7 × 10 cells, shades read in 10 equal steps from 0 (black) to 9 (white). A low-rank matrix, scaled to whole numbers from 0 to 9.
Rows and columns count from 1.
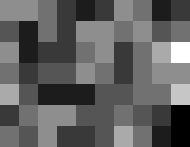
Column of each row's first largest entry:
1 5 10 5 10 3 7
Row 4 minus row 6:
2 -2 -2 -2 2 1 -2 1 3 5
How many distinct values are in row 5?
5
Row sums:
31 36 40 37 33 31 30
